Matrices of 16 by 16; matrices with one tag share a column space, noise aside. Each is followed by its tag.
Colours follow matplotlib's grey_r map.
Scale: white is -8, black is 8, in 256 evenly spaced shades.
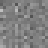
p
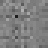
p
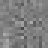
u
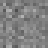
p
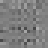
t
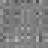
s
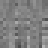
u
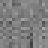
u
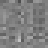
s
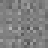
t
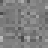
s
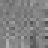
u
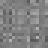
s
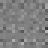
t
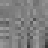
u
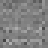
t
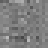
s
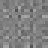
p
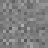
t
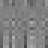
u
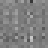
s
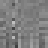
u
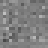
s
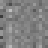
p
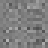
t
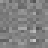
t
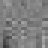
u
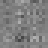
s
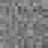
p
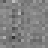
s
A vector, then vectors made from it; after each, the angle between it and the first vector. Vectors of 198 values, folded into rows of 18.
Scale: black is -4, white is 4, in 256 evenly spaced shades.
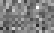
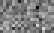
nearly opposite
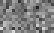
nearly opposite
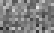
nearly parallel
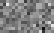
partly aligned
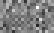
nearly parallel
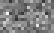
partly opposed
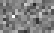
orthogonal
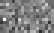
orthogonal
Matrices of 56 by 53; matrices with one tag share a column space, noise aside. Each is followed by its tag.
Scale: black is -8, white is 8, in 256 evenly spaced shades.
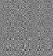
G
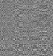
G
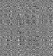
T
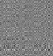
G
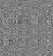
T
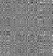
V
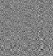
G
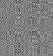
V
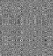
T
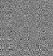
G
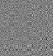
G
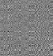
G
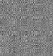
V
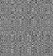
V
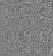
V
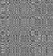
V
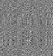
T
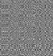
G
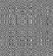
T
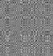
V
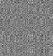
V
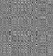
V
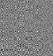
G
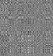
V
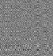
G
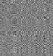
V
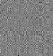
V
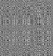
T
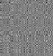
V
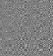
G
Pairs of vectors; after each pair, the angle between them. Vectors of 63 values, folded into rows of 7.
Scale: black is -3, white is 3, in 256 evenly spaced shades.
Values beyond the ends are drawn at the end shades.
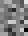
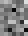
nearly parallel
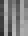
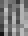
nearly parallel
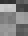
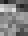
nearly parallel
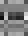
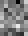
partly opposed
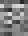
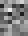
nearly opposite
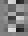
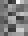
nearly opposite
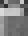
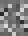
orthogonal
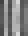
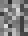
partly aligned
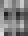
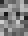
partly aligned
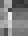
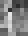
nearly parallel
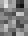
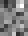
nearly opposite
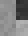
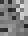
partly opposed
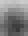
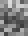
partly aligned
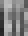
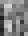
nearly parallel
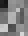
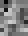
partly aligned
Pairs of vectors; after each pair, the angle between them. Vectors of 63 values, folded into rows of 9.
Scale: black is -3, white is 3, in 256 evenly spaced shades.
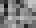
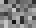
orthogonal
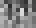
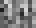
nearly opposite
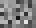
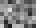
orthogonal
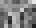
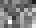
nearly opposite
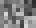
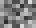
orthogonal
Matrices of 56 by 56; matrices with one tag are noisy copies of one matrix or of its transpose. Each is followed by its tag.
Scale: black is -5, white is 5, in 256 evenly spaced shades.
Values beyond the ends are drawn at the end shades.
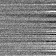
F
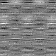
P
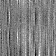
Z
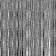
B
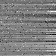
F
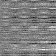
B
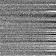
F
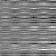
B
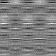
P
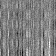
B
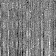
B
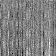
B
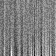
F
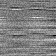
Z
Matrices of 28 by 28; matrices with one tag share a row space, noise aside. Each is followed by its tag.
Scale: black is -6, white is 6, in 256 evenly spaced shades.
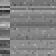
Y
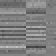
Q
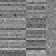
Q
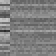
Y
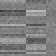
Q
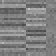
Q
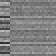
Y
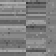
Q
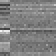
Y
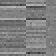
Q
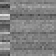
Y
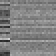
Y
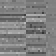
Q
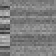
Y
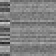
Y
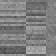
Q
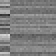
Y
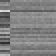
Y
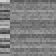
Y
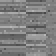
Q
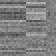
Q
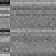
Y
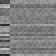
Y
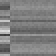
Y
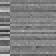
Y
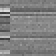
Y
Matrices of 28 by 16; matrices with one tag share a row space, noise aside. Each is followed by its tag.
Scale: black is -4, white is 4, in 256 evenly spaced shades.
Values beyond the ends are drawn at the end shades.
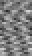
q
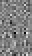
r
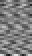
q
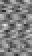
q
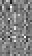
r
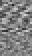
q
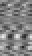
q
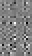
r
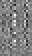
r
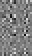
r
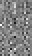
r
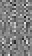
r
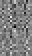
r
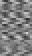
q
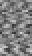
q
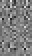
r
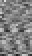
q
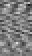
q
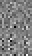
r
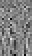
r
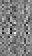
r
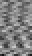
q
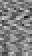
q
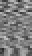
q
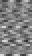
q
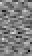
q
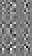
r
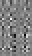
r
